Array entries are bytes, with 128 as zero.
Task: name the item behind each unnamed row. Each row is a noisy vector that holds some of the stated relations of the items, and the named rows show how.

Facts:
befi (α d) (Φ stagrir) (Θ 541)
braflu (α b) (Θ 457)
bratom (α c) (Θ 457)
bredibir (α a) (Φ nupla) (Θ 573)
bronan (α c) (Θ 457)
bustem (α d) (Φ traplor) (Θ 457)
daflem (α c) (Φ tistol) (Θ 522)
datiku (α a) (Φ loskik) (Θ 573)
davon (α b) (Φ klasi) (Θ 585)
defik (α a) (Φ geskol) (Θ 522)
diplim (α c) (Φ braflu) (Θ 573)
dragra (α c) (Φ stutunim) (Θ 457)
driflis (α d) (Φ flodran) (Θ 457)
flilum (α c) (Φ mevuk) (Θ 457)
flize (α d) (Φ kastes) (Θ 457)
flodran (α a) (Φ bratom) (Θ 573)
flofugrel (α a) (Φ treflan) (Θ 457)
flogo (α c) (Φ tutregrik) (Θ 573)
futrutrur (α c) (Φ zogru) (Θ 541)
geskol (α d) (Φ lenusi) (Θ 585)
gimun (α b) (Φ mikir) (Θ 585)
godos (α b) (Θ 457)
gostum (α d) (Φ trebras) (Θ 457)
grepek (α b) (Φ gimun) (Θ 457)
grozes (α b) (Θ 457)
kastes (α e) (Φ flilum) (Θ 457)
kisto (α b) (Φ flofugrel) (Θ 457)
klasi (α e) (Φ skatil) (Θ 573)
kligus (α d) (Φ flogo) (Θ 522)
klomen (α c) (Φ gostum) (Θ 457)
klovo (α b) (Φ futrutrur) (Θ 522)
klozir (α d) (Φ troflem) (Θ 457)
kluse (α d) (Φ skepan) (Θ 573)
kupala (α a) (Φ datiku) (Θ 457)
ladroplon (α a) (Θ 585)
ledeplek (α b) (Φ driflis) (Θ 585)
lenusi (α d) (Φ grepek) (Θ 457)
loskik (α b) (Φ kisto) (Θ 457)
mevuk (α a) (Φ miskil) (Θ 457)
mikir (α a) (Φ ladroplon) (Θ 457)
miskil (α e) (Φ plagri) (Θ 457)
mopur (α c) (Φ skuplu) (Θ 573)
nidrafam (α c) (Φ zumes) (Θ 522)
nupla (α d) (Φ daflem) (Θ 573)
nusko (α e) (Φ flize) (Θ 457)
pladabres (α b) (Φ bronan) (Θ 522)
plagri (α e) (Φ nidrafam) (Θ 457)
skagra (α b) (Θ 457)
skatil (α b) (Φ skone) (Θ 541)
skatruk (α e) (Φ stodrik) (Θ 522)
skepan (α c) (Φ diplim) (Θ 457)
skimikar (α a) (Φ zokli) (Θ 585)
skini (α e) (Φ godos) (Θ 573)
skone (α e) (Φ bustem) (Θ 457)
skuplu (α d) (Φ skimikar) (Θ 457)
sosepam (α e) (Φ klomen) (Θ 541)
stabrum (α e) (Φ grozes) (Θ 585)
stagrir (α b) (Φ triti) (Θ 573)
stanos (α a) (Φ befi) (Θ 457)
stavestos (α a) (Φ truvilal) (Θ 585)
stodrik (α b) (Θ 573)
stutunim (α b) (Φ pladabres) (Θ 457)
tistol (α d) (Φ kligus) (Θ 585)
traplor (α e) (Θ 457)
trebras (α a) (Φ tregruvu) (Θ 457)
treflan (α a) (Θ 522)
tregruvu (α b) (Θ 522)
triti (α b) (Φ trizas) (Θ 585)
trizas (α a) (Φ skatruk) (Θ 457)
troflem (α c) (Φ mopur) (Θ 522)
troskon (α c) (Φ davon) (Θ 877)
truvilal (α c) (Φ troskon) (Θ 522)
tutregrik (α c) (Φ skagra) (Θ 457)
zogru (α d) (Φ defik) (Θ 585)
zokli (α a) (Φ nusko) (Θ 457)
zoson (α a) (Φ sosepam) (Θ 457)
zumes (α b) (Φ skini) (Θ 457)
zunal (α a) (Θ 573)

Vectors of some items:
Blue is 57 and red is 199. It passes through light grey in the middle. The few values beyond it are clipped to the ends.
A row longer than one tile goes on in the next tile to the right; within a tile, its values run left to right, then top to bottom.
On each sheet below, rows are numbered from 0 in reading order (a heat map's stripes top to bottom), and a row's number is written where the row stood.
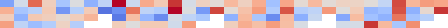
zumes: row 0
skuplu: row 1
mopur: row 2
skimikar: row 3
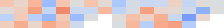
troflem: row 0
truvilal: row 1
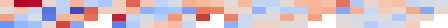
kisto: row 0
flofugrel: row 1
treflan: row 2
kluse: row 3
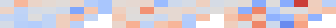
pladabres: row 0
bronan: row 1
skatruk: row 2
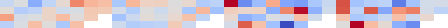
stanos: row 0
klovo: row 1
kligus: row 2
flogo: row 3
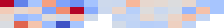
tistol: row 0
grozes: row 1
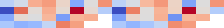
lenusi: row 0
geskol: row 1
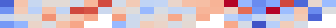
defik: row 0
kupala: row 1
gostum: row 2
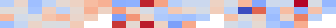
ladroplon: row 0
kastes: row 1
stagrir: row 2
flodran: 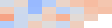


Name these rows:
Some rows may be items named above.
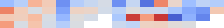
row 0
skini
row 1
klasi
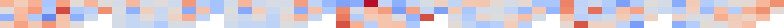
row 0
mopur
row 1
stodrik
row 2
stodrik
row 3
nidrafam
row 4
godos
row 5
tutregrik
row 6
mikir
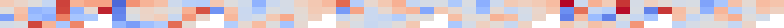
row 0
skimikar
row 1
grepek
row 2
bredibir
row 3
klozir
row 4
stavestos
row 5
skuplu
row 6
zoson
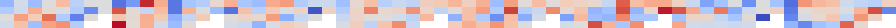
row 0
troskon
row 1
plagri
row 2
bustem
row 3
futrutrur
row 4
mopur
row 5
skimikar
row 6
sosepam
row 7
grepek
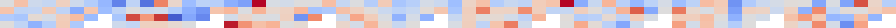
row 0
tregruvu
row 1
klasi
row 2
flilum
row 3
traplor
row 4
futrutrur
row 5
nupla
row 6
skini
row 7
skatruk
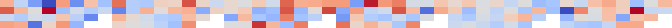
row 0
klomen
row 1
befi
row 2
zokli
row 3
flize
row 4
skagra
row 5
zogru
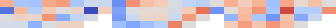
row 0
bustem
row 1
gimun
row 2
mopur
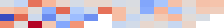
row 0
nusko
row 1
zoson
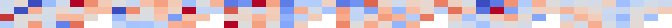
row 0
trizas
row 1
zogru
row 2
miskil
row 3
mevuk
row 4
trebras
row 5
stabrum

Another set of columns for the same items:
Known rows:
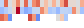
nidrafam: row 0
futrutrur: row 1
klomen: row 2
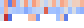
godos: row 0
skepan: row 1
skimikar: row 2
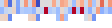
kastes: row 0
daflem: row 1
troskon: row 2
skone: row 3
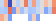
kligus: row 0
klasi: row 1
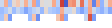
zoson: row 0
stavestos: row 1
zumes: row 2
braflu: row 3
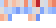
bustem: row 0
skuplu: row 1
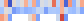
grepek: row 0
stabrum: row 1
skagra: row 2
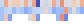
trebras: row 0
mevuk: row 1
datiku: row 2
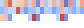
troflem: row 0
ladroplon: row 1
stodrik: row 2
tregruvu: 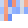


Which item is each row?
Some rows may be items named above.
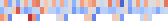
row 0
flilum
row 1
futrutrur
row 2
nusko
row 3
gostum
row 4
kastes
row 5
sosepam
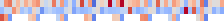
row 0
futrutrur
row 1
gostum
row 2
skatruk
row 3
miskil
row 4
mopur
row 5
defik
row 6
truvilal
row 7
klovo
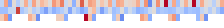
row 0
tutregrik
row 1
bustem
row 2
befi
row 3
zogru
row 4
skimikar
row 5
plagri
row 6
skini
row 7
zokli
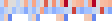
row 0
zokli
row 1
skone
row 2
mopur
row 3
mopur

